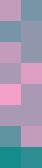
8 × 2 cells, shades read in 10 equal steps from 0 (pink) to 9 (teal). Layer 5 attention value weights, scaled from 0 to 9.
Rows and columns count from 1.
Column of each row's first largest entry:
2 1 2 1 2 1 1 1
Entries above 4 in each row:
1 1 0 0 0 0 1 2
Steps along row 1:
up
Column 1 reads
2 5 2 3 0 3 6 9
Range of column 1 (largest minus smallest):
9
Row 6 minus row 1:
1 -2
